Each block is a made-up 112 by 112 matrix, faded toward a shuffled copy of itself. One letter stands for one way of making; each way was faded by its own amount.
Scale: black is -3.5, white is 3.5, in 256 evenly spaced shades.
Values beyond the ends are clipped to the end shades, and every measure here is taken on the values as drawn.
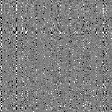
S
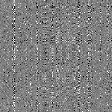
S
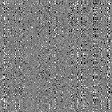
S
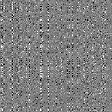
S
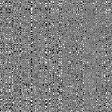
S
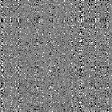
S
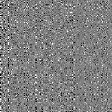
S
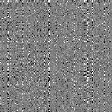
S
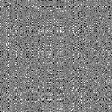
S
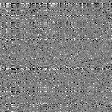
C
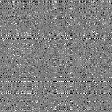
C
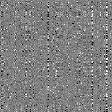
S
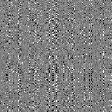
S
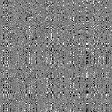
S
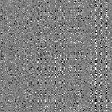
S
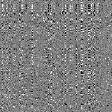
S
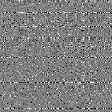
C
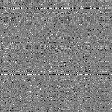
C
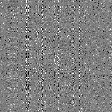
S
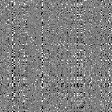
S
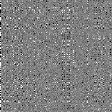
S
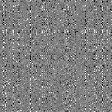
S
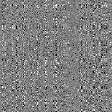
S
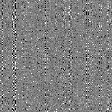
S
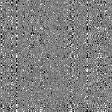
S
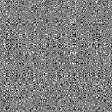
C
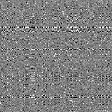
C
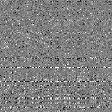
C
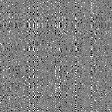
S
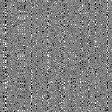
S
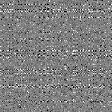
C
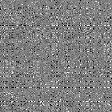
C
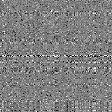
C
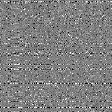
C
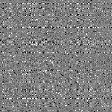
C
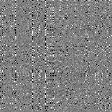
S
